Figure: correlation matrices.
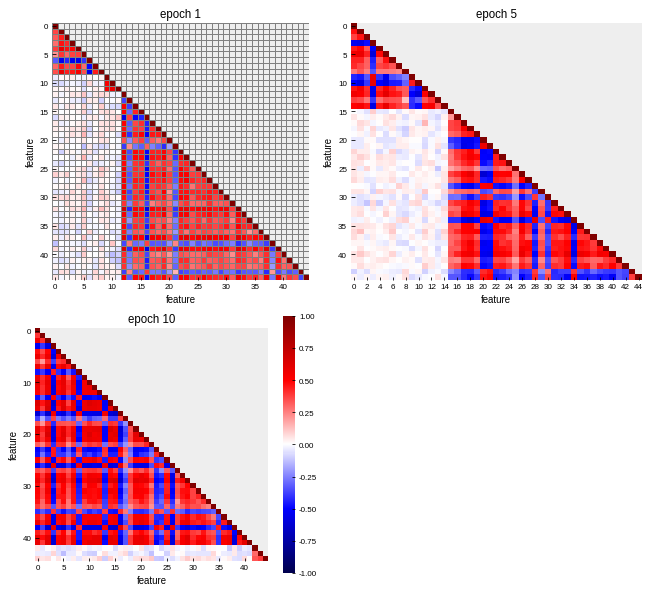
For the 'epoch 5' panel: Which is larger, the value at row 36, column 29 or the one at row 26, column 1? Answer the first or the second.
the first
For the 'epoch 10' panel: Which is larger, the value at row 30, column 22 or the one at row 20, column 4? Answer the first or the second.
the second
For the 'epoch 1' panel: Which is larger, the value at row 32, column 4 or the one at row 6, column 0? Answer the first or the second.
the first
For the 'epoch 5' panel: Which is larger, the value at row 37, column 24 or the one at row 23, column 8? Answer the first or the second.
the first
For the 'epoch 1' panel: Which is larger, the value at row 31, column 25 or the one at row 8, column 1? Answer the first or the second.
the second
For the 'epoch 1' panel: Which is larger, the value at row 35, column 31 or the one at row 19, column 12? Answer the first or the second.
the second
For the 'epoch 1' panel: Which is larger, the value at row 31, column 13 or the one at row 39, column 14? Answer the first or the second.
the second
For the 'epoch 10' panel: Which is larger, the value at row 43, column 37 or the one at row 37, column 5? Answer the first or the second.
the second
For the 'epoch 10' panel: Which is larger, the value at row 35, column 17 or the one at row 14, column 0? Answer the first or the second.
the second
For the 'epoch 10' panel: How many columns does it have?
45
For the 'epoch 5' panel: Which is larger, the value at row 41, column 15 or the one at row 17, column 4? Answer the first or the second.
the first
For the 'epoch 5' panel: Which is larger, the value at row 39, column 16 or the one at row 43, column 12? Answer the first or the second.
the first
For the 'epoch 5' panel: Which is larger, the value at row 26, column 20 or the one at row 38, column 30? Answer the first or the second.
the second
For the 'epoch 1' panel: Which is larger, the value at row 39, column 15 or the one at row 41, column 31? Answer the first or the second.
the first
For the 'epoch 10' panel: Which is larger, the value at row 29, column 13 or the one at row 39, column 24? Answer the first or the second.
the second
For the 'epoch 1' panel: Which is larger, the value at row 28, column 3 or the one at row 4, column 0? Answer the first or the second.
the second
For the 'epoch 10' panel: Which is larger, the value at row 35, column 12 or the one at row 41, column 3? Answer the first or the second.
the first
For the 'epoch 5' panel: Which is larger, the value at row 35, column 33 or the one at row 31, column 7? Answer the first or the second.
the first
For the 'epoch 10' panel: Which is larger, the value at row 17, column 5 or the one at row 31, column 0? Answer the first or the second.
the second
